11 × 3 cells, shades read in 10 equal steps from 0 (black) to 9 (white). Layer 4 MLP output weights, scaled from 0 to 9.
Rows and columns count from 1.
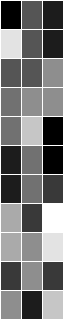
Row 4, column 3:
5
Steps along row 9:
down up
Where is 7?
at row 5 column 2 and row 11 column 3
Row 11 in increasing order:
1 5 7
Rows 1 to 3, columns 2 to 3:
3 1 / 3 1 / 3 5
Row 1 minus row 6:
-1 -1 1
